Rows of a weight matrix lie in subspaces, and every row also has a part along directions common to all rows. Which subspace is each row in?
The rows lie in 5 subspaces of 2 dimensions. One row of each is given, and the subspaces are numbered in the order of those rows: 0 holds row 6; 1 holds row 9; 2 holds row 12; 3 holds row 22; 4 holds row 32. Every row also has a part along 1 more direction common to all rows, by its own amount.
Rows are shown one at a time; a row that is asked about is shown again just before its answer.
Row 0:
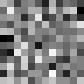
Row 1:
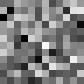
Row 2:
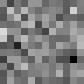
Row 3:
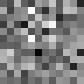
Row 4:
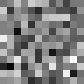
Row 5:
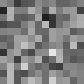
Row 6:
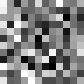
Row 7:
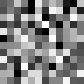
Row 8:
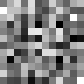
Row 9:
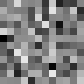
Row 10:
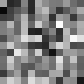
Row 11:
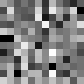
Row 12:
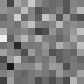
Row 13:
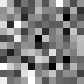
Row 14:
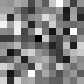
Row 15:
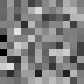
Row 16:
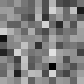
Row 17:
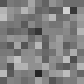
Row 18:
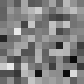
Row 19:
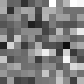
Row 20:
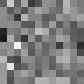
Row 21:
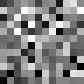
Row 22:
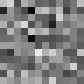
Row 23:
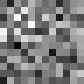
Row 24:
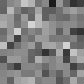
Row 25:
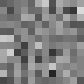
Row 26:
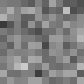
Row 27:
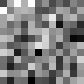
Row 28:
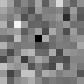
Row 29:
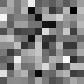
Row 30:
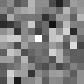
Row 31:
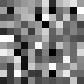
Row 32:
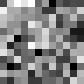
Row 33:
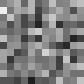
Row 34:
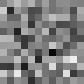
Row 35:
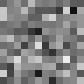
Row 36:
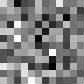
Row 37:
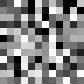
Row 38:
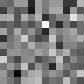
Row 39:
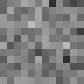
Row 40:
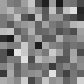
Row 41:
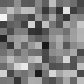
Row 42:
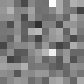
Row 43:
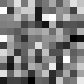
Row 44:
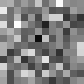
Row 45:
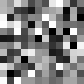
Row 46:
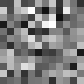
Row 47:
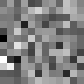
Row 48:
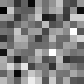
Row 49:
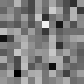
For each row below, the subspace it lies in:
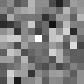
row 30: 0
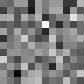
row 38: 1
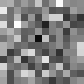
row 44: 0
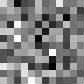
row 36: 0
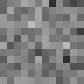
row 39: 4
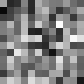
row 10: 4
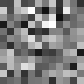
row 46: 3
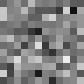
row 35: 3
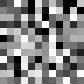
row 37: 1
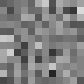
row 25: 1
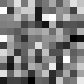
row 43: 4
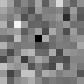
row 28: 0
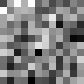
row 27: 4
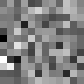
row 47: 2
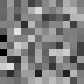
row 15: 2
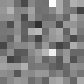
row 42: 4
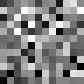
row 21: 2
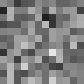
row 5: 0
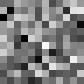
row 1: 3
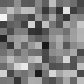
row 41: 3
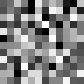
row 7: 1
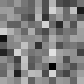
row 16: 1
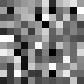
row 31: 1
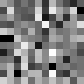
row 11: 1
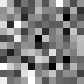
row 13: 0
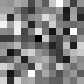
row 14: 0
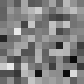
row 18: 2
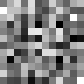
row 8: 4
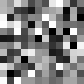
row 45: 0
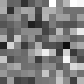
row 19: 4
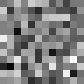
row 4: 2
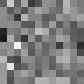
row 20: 2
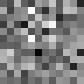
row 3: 3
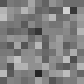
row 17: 3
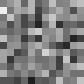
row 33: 4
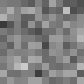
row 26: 3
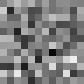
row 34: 2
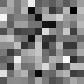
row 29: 3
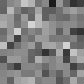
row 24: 4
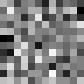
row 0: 1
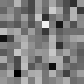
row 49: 1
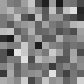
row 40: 1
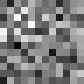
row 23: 2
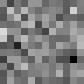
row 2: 2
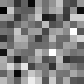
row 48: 1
